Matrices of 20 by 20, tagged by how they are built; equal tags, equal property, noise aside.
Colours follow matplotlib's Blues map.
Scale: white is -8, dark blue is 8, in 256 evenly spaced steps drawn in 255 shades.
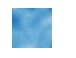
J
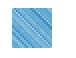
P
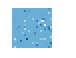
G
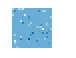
G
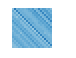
P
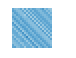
P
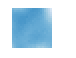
J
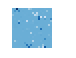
G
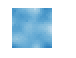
J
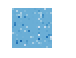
G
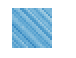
P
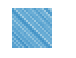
P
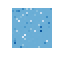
G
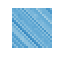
P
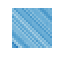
P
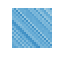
P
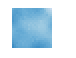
J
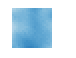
J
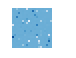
G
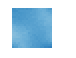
J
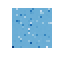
G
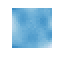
J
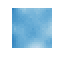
J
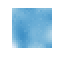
J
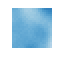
J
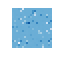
G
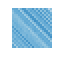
P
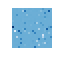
G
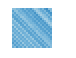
P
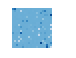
G
